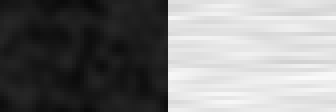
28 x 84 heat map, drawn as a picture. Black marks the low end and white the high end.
The table splits into one row of 2 panels. Panel 1,1: very low, blotchy, faint in contrast. Panel 1,2: very high, streaked across, faint in contrast.
